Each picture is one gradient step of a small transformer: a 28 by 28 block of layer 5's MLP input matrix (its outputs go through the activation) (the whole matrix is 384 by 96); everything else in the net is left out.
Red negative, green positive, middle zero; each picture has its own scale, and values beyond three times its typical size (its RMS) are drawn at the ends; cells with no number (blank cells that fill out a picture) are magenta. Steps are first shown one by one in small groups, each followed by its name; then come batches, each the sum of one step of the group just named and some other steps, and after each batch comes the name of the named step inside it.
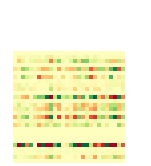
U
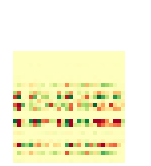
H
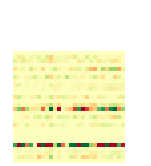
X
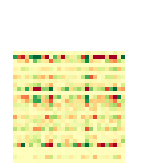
U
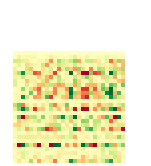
U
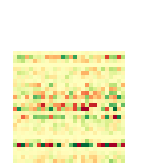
X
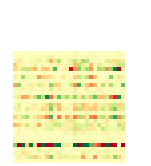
U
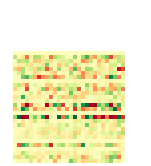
U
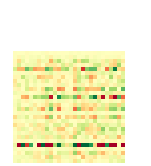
U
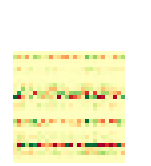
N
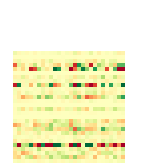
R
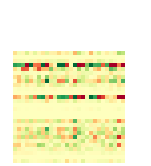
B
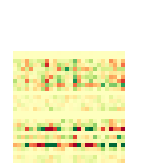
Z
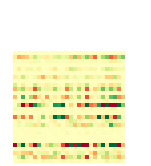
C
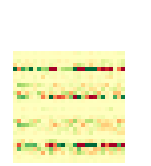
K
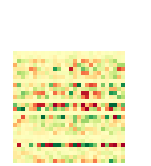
R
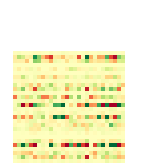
C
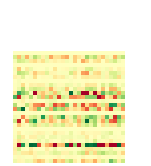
N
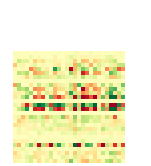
R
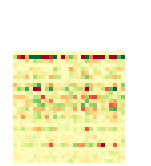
R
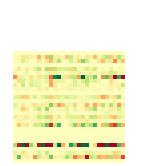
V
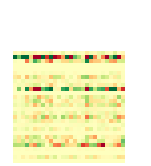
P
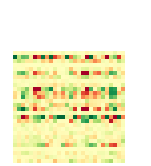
P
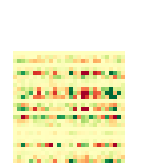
V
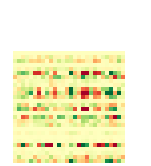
V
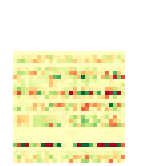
V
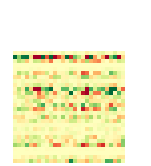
P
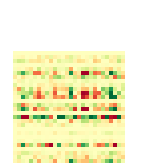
V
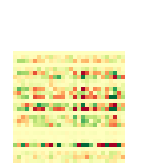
V
